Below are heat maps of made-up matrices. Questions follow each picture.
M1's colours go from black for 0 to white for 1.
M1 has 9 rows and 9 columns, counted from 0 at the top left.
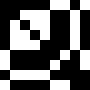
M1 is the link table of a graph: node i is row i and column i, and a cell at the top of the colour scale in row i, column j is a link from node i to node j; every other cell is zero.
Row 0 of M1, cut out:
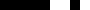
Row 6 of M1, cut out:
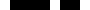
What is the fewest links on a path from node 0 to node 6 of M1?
1
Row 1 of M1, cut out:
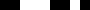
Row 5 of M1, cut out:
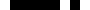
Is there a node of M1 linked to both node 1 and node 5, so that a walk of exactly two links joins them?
no
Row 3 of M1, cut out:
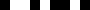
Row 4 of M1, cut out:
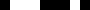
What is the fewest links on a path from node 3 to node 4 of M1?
1
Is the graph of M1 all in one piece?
no
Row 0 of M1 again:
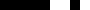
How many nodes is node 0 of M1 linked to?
3
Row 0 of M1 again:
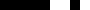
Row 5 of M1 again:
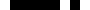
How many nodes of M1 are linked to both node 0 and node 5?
2
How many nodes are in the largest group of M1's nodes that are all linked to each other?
5
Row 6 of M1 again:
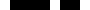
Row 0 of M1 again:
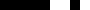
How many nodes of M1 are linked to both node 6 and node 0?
2
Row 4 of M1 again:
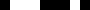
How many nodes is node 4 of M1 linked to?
4
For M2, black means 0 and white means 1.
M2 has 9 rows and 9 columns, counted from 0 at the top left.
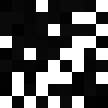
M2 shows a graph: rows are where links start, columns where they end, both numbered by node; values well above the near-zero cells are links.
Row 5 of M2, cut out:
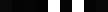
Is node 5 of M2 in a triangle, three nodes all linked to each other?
yes
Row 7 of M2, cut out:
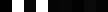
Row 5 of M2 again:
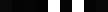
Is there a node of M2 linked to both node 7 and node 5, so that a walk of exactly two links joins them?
no
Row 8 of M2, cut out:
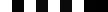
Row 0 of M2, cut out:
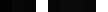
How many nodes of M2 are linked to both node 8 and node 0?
0
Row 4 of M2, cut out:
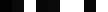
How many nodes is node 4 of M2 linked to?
4
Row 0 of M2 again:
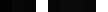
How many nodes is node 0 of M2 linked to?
2
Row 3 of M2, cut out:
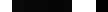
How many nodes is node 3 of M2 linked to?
3
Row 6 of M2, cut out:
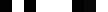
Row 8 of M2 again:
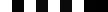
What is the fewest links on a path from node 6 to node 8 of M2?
1
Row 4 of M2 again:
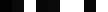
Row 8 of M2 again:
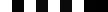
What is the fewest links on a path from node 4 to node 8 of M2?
1
